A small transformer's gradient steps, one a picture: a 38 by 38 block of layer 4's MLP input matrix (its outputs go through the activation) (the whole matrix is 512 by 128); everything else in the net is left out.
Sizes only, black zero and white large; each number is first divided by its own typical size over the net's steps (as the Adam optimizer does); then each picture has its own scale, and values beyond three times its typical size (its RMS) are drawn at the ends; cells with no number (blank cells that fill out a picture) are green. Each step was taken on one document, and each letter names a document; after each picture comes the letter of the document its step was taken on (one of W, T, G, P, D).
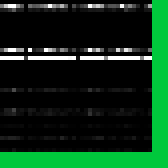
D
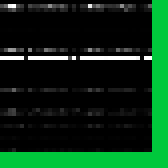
D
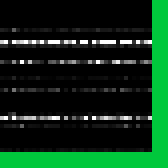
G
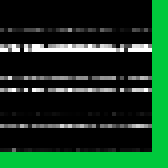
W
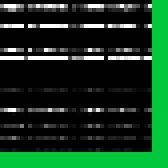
D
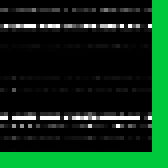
G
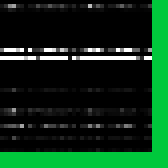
D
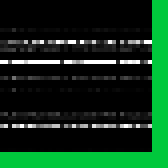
G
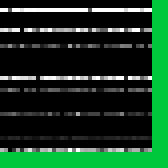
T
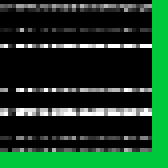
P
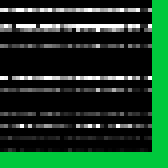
T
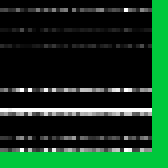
P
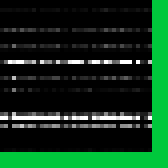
G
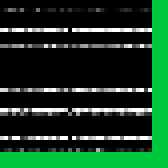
P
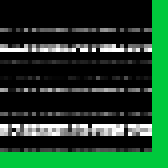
W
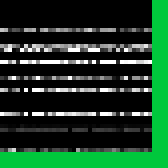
W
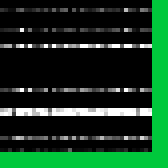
P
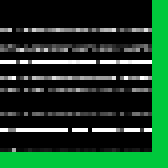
W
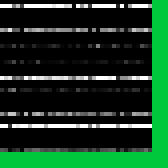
W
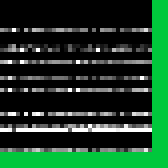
W
